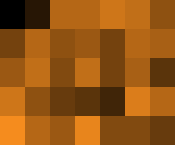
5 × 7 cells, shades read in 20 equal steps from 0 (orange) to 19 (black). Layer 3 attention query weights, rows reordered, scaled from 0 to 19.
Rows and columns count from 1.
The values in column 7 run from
5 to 12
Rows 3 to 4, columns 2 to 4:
4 9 4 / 8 11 12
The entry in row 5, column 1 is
0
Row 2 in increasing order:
5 5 6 7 8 10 10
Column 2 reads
16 5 4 8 5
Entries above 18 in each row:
1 0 0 0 0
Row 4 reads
3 8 11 12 14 2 5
